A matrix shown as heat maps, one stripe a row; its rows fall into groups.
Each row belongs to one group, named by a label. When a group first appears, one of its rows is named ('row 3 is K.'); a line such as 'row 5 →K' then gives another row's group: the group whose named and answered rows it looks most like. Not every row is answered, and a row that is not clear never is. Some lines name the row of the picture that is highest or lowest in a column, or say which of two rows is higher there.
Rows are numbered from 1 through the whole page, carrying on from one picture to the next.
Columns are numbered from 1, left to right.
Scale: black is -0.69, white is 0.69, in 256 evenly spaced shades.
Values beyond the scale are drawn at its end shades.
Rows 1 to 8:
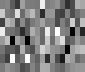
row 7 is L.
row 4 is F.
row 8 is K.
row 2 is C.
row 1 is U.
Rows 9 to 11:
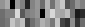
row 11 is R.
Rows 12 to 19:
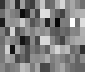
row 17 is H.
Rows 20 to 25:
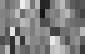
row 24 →H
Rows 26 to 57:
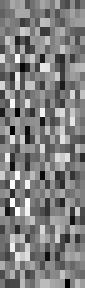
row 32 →C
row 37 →L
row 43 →H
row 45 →C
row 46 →L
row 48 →L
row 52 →R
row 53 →L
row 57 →U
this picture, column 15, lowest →50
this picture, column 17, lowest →43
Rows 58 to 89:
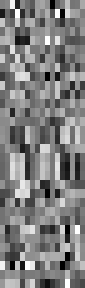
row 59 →H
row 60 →C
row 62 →F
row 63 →L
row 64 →C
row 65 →R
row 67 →F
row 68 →R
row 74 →K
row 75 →R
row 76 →R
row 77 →R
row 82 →R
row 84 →U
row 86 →U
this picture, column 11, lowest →58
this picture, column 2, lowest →83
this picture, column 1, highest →87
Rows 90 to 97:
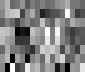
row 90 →H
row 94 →F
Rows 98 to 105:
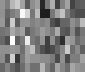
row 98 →C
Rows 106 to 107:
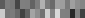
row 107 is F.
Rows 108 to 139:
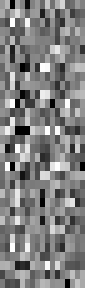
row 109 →C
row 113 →H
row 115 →K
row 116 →L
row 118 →K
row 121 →L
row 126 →H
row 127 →K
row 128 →H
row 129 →C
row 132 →C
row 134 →L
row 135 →L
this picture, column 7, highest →122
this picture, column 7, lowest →119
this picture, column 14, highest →119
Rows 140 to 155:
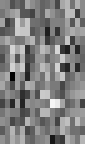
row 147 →R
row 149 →C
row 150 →K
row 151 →H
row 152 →K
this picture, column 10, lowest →143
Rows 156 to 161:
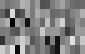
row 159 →U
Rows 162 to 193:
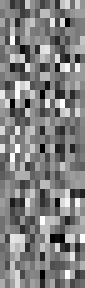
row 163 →K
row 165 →L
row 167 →K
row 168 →R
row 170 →K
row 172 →C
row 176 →C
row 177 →L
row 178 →C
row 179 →L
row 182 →K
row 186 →U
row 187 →K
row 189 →R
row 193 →C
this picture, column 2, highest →173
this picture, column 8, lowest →167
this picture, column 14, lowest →164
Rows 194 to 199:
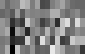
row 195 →H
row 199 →H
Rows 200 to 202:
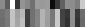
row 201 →R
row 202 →R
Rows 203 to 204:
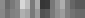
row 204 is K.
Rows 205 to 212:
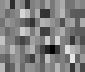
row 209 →F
